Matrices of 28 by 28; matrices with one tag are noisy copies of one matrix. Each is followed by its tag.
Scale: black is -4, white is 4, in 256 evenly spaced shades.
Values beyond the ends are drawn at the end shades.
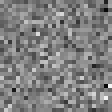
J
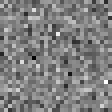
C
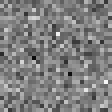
C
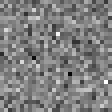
C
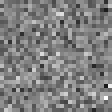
J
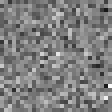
J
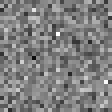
C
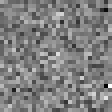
J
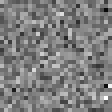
J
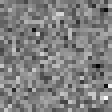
J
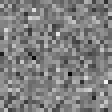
C
